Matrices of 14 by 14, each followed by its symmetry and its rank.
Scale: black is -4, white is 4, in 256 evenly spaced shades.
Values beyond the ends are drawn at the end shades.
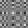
symmetric, rank one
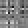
antisymmetric, rank two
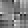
antisymmetric, rank two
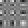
symmetric, rank one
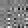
antisymmetric, rank two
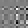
neither, rank one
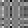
neither, rank one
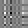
neither, rank one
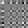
symmetric, rank one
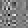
neither, rank two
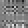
neither, rank two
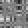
antisymmetric, rank two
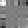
symmetric, rank one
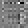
neither, rank two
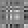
symmetric, rank one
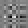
neither, rank one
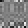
neither, rank two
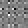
antisymmetric, rank two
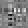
antisymmetric, rank two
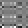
neither, rank one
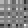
symmetric, rank one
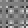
symmetric, rank one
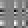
neither, rank one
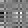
neither, rank one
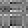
neither, rank two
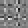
antisymmetric, rank two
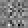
neither, rank two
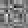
antisymmetric, rank two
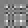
symmetric, rank one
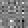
neither, rank two
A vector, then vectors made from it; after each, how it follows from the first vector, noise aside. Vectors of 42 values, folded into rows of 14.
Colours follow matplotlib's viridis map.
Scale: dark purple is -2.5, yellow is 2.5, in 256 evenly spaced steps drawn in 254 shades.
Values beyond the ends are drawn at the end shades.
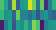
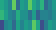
shrunk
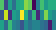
wrapped around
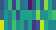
negated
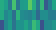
shrunk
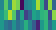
wrapped around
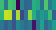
wrapped around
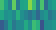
shrunk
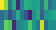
wrapped around
